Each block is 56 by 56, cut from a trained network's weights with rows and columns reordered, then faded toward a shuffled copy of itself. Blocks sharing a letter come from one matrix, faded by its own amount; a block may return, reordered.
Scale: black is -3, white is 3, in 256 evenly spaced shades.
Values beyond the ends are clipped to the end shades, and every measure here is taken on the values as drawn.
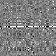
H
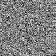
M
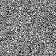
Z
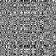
H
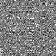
Z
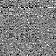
Z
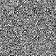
Z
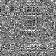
Z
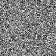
M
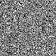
M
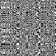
H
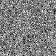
M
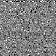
Z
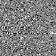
Z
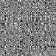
H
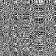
H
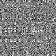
Z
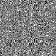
Z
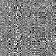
H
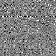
Z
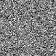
M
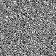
M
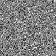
M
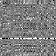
H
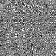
Z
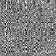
H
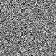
M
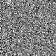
M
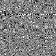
Z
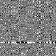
H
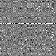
H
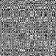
H
